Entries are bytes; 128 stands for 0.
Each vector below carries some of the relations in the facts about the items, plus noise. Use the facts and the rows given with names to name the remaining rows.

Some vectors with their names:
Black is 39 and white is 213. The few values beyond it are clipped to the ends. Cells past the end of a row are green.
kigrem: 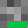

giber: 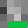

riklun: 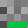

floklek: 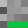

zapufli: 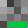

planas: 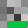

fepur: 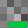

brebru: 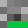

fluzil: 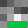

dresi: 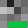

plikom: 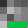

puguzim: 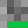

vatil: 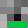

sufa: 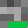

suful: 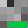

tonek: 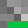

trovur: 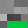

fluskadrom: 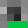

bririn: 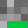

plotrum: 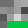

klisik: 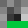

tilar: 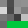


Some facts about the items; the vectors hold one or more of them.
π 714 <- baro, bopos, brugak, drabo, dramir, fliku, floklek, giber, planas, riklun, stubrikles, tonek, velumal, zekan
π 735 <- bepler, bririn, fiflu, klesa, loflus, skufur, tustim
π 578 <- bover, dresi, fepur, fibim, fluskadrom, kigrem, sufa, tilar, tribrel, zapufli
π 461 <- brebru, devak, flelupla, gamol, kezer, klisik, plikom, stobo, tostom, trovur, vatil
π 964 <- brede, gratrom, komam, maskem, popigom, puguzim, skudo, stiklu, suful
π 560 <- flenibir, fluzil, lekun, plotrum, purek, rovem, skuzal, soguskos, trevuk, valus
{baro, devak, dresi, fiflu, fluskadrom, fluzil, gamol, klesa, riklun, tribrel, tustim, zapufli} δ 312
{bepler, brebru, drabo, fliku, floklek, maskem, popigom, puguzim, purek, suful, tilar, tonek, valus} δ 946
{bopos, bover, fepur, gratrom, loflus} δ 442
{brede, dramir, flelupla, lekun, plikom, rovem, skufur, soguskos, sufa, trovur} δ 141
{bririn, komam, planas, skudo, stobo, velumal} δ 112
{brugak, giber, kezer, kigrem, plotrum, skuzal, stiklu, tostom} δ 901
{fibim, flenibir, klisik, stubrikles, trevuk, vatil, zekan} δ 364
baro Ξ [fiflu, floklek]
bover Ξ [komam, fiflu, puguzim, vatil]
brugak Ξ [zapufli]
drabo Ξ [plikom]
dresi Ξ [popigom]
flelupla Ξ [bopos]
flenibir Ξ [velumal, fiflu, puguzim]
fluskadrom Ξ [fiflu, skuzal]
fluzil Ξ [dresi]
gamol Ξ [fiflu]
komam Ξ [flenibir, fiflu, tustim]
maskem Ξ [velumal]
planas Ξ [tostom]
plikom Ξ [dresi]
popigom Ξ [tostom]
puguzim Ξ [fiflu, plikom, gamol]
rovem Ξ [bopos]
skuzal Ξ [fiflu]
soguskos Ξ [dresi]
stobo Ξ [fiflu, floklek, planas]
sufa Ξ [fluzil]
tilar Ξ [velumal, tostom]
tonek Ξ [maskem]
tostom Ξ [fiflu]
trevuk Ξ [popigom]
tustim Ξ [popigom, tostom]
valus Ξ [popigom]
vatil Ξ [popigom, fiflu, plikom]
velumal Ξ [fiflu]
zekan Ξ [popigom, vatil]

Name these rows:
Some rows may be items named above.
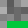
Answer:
puguzim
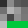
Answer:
plikom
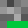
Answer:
kigrem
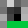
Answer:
gamol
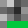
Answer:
fiflu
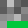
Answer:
loflus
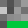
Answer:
maskem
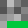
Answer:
loflus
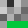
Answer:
popigom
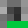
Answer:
fluskadrom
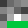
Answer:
fluzil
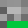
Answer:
dramir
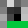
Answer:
gamol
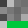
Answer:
tustim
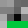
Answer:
vatil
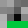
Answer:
vatil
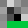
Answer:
tostom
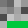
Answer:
valus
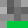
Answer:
puguzim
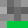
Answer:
puguzim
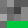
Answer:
klesa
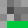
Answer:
komam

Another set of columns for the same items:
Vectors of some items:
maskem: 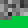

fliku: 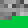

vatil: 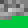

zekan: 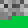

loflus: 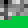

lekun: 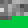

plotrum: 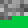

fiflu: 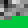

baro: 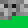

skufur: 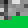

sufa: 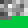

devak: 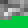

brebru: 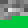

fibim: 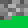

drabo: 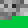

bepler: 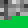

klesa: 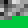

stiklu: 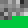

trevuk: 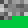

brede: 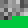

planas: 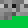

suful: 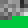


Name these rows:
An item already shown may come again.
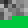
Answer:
fluskadrom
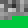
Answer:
stobo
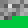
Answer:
dramir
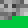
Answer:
drabo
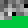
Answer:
bopos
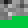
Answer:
fepur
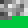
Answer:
sufa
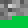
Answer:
kigrem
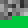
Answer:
maskem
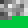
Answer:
sufa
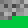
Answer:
riklun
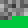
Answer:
komam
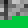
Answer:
bririn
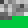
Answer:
soguskos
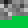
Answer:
bover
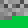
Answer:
stubrikles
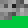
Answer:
floklek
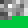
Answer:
sufa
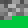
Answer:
fibim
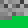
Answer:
stubrikles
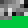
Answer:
rovem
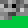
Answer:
tonek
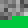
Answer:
skudo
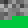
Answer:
tilar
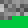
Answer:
skuzal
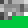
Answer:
fluzil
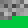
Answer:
riklun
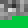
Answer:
stobo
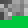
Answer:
dresi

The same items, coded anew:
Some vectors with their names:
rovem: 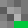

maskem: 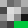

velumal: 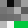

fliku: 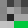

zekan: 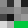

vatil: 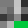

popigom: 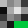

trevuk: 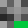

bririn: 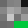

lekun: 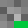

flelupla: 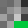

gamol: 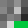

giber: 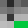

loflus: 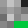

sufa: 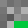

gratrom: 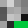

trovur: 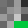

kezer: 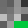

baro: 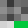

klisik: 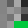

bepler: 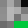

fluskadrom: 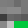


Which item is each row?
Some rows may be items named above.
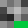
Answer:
valus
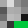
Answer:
gratrom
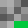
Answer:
fepur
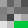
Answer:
bopos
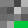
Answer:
skuzal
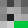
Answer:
drabo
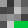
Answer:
tostom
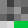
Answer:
baro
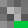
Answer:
purek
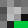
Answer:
skudo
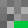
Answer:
sufa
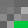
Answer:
kigrem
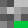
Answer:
fluzil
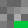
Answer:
plotrum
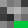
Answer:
valus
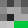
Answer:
drabo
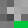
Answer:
soguskos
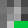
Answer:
stobo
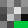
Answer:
komam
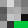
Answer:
gratrom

